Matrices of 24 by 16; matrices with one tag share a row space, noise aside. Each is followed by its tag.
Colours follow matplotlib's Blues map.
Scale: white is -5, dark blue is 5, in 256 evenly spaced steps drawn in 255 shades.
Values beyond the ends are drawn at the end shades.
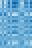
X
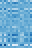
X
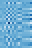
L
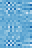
L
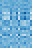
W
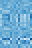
W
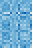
W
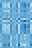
W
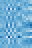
L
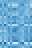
X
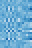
L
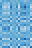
W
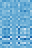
W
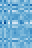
X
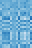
W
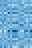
X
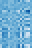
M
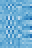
L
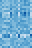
W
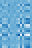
M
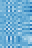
L
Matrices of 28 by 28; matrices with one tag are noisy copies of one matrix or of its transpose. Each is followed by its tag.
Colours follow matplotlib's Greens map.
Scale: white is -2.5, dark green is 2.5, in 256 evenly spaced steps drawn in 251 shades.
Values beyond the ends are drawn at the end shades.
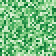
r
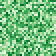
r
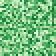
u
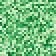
r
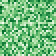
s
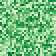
r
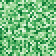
s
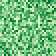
s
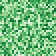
s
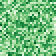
r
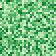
s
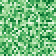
s
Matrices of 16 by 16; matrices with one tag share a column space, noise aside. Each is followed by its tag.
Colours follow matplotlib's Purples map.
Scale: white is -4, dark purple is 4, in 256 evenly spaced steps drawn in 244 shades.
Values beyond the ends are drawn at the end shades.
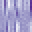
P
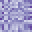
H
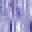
P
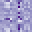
H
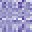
H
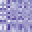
H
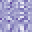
H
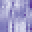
P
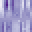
P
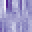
P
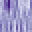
P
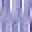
P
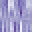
P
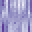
P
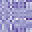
H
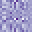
H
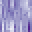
P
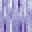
P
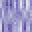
P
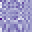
H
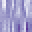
P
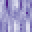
P
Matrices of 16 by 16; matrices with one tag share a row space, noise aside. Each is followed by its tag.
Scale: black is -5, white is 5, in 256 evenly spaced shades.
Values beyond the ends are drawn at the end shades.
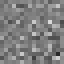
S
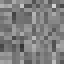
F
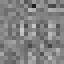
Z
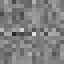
F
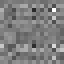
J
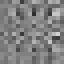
S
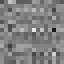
J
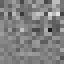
S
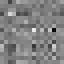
J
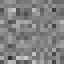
J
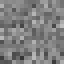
F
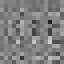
S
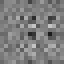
Z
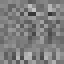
Z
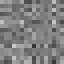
F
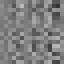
S
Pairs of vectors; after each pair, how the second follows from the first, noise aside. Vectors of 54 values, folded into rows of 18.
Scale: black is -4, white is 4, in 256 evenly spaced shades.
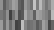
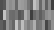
wrapped around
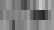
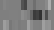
partly zeroed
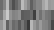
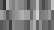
wrapped around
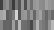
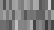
wrapped around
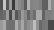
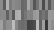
wrapped around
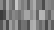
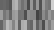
wrapped around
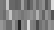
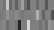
partly zeroed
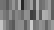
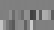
partly zeroed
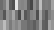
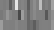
partly zeroed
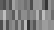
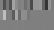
partly zeroed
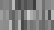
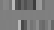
partly zeroed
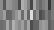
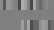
partly zeroed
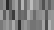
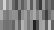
wrapped around
